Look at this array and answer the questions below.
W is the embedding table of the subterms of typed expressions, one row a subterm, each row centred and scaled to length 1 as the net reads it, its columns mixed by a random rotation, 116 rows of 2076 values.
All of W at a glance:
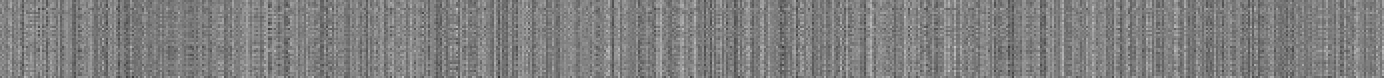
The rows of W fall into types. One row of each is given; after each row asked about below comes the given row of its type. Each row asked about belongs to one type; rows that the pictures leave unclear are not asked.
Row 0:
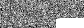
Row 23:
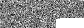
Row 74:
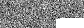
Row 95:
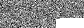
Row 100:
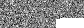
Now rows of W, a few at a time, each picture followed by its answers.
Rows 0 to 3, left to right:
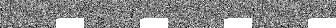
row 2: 95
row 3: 0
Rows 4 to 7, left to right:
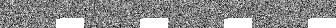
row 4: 100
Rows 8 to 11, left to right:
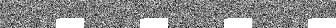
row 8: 23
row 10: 0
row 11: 23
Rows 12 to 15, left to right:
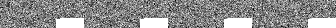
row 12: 74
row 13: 74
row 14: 0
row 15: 0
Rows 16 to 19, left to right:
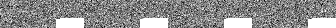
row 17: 95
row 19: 95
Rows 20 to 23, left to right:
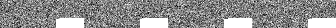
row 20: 95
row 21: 74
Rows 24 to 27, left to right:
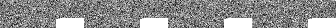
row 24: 100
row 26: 74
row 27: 23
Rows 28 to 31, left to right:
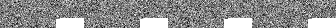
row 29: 95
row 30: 95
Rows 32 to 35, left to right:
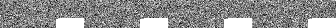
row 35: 23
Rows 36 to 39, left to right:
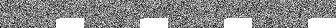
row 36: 0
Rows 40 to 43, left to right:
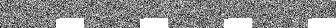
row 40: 0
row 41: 74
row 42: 23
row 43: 23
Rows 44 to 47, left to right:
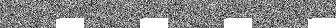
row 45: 74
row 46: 74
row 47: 95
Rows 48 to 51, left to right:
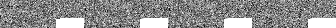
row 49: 0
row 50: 0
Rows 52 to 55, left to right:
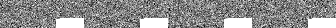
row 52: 95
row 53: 74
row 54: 0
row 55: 95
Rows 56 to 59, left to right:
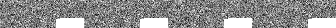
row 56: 23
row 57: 23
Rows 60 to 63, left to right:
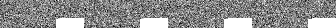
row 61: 0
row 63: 100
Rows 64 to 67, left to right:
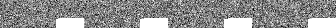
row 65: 23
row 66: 100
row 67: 0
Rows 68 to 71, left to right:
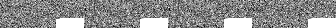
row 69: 0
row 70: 0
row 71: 95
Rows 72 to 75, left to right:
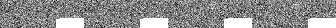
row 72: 95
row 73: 95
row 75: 74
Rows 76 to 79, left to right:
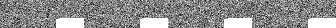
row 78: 23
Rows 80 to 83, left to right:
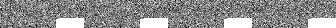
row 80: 0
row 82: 95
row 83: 95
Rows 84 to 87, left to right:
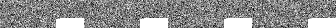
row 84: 23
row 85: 74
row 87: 0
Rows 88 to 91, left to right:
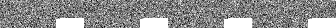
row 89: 95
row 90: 100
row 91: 23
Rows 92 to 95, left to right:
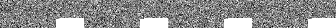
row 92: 95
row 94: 23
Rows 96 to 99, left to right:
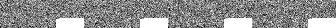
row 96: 0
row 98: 0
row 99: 23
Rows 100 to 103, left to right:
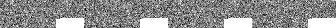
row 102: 100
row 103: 23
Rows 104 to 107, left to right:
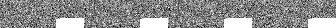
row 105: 0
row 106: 0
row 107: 100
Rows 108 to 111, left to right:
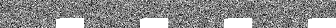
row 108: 95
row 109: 74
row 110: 23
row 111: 23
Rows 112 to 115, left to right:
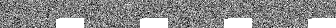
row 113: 74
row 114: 95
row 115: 95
